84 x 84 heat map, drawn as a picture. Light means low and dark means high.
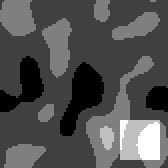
On average the colour sits 70% of the way up the scale. Neither half mirrors the other. The ninth with the lowest average is the bottom right. In the bottom right lies a patch that is lower than the rest. The bottom right is the roughest part.
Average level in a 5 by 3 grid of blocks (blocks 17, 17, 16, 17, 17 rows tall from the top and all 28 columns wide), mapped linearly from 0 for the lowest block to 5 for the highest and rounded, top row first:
3 3 3 | 4 3 4 | 5 5 4 | 4 4 2 | 3 3 0
